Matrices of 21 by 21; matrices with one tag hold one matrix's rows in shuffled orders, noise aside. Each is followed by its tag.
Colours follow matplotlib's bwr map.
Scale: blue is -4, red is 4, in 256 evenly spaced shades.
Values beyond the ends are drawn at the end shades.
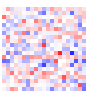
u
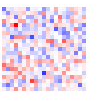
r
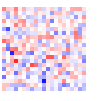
r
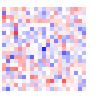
r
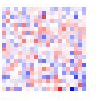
u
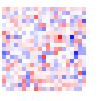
u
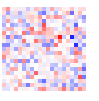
u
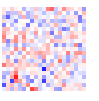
r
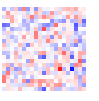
u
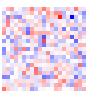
u
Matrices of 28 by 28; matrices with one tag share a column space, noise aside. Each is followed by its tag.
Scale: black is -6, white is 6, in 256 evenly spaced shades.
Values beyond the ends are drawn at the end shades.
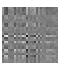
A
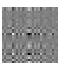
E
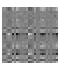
E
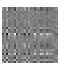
E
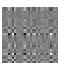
E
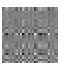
E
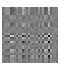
A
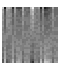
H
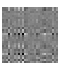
E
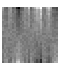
H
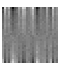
H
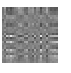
A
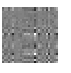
E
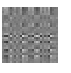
A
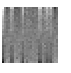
H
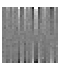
H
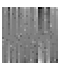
H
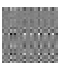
E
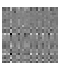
E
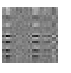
A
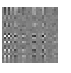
A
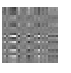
A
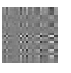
A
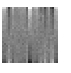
H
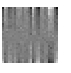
H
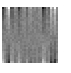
H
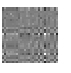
E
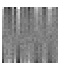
H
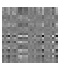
A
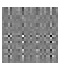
A
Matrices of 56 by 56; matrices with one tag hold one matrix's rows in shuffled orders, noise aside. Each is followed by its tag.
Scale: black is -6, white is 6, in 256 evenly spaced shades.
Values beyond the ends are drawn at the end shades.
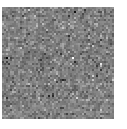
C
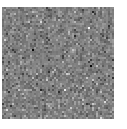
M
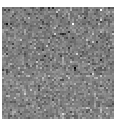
C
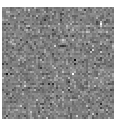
C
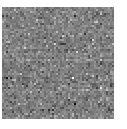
C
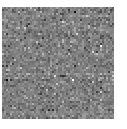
C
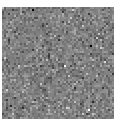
M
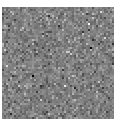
M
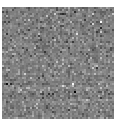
C
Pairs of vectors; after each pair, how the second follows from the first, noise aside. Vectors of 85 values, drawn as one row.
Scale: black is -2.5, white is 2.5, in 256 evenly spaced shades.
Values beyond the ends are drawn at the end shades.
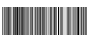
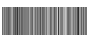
shrunk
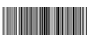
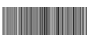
shrunk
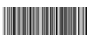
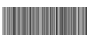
shrunk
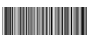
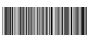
copied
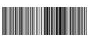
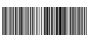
copied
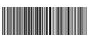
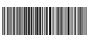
copied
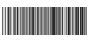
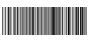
copied
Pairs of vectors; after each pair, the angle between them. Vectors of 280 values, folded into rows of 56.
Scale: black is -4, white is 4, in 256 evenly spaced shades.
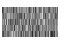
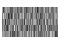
partly opposed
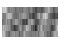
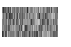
partly opposed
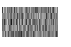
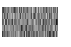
orthogonal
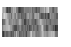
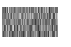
orthogonal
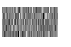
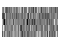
orthogonal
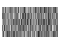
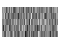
partly opposed
